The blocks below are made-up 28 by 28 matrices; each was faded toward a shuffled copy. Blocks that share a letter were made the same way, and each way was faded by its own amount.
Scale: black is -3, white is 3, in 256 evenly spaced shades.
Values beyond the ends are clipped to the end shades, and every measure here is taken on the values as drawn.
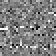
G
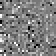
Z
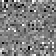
G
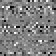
G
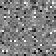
Z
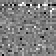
G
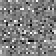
G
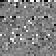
G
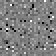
Z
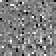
Z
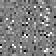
Z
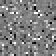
Z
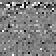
G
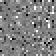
Z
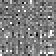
Z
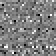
G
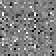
Z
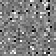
Z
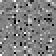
Z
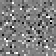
Z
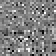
Z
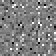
Z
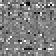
G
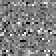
G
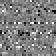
G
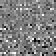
G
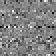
G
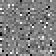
Z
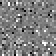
Z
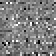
G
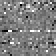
G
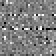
G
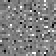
Z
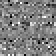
G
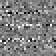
G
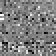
G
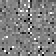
Z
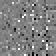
Z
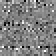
G
